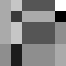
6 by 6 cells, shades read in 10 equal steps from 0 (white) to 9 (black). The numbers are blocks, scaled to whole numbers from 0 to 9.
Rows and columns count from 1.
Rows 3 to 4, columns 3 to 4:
6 6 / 6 6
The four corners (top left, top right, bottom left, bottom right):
3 0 4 3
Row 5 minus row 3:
1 6 -2 -2 -2 -1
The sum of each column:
20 29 29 29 29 23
